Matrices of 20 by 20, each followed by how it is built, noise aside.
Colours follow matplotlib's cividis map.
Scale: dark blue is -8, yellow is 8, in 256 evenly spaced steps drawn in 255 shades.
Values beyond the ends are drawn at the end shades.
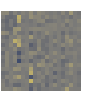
uneven columns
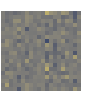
uneven columns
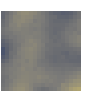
smooth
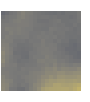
smooth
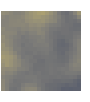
smooth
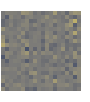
uneven columns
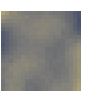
smooth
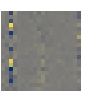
uneven columns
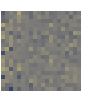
uneven columns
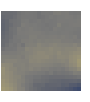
smooth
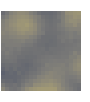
smooth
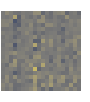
uneven columns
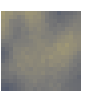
smooth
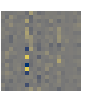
uneven columns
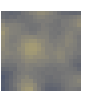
smooth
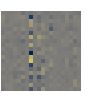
uneven columns
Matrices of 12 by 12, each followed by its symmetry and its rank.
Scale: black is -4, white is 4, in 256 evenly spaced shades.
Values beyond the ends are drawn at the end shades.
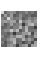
symmetric, full rank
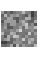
symmetric, full rank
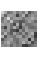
symmetric, full rank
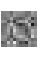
antisymmetric, rank two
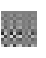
neither, rank one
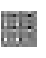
antisymmetric, rank two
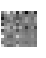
antisymmetric, rank two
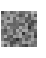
symmetric, full rank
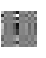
neither, rank one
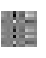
neither, rank one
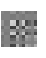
symmetric, rank one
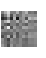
antisymmetric, rank two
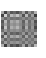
symmetric, rank one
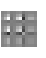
symmetric, rank one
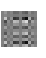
neither, rank one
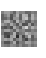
antisymmetric, rank two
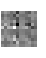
antisymmetric, rank two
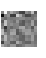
antisymmetric, rank two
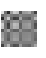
symmetric, rank one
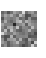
symmetric, full rank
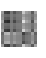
neither, rank one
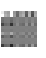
neither, rank one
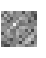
symmetric, full rank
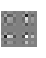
symmetric, rank one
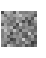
symmetric, full rank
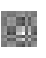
symmetric, rank one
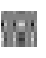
neither, rank one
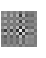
symmetric, rank one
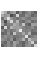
symmetric, full rank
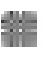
symmetric, rank one
